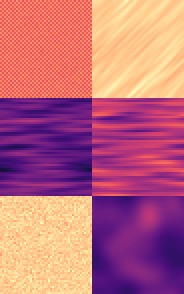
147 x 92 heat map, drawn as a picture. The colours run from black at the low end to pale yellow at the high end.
It is made of 3 by 2 panels. Panel 1,1: high, checkered. Panel 1,2: very high, slanting up to the right, faint in contrast. Panel 2,1: low, streaked across. Panel 2,2: middling, streaked across. Panel 3,1: very high, fine-grained, faint in contrast. Panel 3,2: low, smooth.
